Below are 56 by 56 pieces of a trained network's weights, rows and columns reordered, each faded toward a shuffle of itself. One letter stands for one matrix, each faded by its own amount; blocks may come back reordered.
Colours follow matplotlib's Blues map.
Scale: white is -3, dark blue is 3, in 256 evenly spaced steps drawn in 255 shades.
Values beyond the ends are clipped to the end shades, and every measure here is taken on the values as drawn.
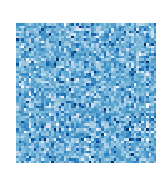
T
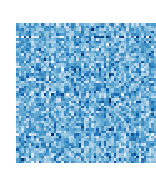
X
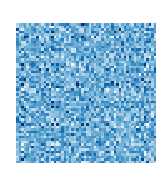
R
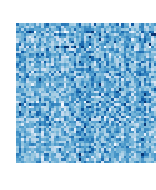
X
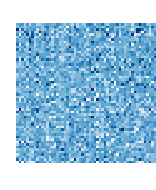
T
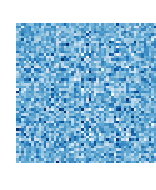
R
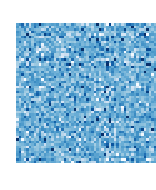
T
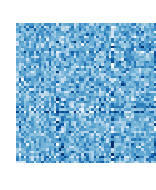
R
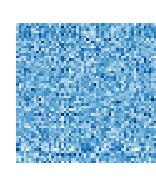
R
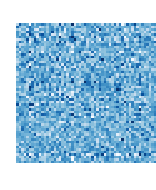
R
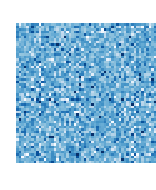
T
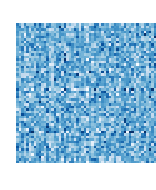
X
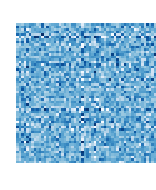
R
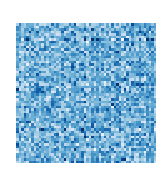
X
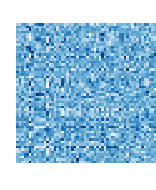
R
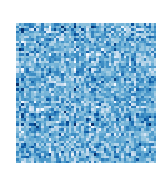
R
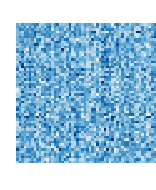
X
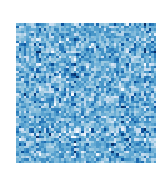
R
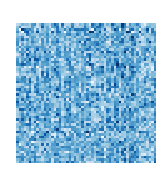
X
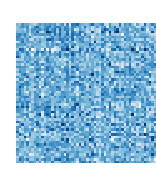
X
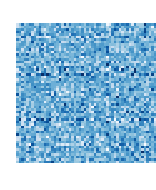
R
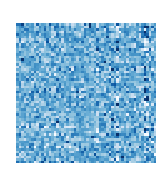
R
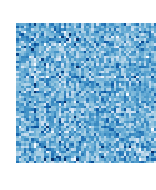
R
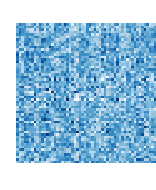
X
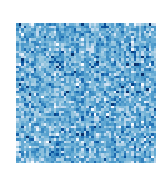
T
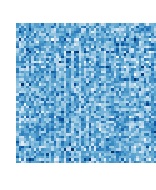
X
